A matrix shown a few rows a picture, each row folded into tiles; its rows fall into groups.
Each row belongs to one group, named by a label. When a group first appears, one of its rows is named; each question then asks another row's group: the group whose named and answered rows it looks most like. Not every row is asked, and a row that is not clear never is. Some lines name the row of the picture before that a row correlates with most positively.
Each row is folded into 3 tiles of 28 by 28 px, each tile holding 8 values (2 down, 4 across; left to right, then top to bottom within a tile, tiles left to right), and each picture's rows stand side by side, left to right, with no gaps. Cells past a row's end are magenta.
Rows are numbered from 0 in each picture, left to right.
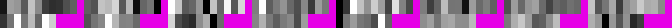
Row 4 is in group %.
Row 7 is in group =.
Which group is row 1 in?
%
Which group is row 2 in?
=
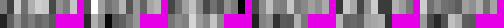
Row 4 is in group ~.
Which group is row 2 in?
%
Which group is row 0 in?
%
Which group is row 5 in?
=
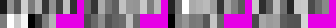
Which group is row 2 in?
%
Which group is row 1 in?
%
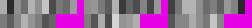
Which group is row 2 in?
%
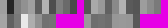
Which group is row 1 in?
~
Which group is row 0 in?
%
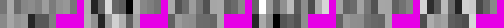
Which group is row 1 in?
=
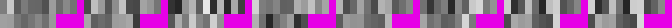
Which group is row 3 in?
=
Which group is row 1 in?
~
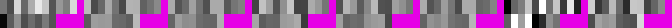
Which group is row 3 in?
~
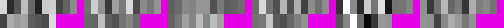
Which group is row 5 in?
=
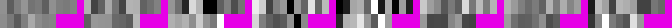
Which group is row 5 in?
=
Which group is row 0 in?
=
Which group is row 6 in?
=
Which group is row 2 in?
=
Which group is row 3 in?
=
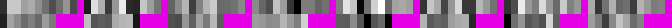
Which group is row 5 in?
~
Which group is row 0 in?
%
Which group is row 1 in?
~
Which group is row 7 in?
=
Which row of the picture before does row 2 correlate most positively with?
7
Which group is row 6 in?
%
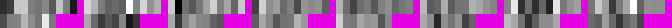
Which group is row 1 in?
=
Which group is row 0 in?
%
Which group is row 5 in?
=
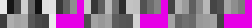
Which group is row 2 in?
~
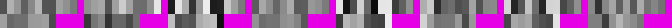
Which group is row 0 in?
~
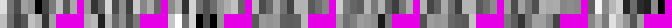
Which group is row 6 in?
=
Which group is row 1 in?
=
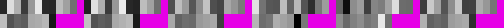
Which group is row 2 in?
~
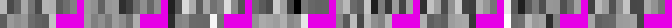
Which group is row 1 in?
=
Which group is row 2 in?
%
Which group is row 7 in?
~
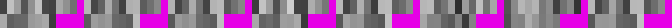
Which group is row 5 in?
=
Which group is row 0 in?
~
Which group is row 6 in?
%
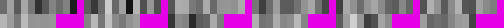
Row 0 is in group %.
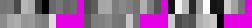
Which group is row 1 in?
%
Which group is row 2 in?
~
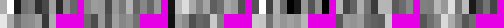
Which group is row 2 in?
%
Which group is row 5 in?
%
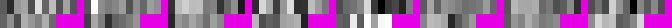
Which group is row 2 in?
%
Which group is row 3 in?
~
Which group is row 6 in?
%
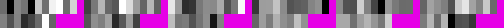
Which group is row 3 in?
%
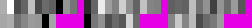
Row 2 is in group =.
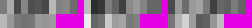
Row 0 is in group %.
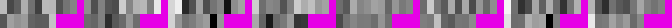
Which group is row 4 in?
%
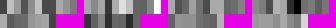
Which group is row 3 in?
=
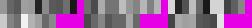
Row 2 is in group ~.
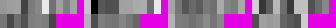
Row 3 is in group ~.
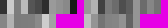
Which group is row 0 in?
%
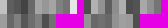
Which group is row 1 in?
~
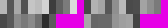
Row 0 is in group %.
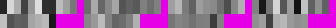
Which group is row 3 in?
=
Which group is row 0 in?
~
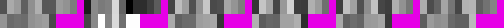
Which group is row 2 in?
~
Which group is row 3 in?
~
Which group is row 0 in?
~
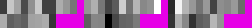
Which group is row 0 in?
~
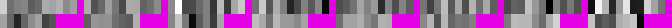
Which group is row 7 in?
~
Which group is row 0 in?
=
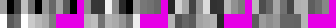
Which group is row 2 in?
~
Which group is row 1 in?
=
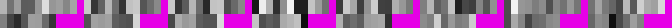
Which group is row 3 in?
~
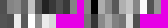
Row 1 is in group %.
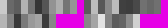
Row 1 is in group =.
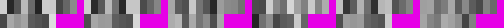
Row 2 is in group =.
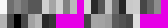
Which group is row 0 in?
=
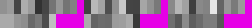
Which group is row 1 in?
~
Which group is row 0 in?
=
